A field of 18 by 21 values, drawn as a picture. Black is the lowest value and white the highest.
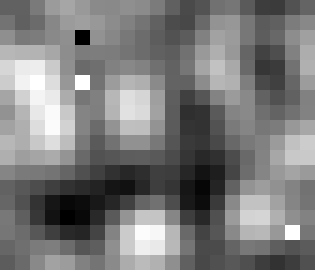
Three lone cells stand out: two far higher and one far lower than their neighbours. The texture is blotchy. The bottom left is the ninth with the lowest average. The values follow a bell shape.
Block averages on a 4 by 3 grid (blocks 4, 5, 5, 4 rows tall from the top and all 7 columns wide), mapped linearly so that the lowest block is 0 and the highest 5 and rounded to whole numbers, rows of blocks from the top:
322 | 532 | 203 | 142
